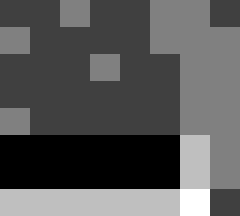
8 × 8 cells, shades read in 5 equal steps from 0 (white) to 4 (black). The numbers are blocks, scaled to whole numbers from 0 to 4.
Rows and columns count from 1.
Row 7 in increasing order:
1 2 4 4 4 4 4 4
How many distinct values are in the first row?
2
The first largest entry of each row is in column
1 2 1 1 2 1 1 8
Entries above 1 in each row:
8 8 8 8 8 7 7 1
